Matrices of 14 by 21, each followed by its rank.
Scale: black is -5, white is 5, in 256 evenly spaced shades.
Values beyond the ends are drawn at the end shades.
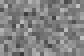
full rank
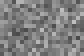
full rank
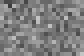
full rank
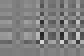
one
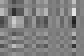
one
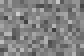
full rank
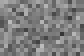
full rank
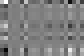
one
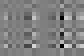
one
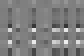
one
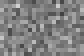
full rank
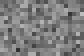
full rank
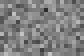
full rank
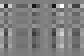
one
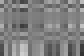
one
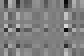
one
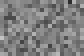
full rank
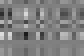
one
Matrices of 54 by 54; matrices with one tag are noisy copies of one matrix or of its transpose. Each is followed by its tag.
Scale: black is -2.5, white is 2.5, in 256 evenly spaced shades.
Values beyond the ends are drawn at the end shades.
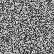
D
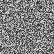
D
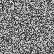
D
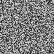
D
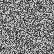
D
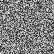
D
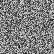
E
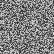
E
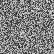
E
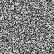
D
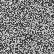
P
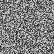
D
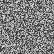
D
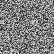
E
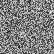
E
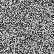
P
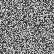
P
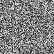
D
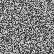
D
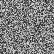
P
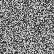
P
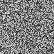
D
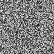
D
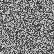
D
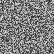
D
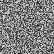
D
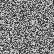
E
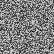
E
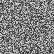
D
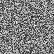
D
